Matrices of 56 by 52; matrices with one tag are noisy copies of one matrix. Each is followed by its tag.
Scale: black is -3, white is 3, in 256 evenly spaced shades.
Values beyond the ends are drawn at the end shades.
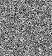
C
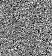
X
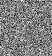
C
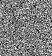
X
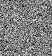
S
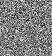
C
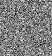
C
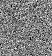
X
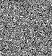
S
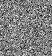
S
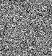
S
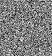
C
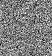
X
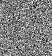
X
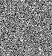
C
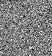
S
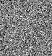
S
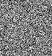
S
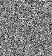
C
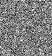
C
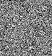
S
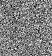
X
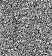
X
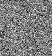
S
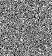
C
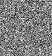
C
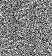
X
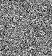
S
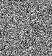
S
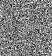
X
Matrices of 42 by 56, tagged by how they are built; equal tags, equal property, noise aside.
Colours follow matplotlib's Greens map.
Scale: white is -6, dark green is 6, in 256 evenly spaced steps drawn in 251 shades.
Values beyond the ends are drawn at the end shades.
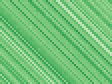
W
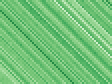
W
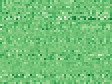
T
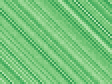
W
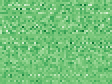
T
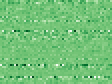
T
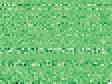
T
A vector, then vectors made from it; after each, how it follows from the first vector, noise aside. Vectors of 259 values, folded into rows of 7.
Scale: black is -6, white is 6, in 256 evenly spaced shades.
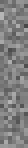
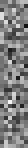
scaled up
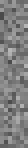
negated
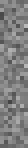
negated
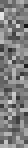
scaled up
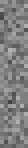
negated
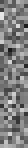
scaled up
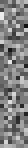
scaled up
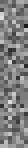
scaled up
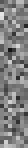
scaled up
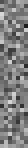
scaled up
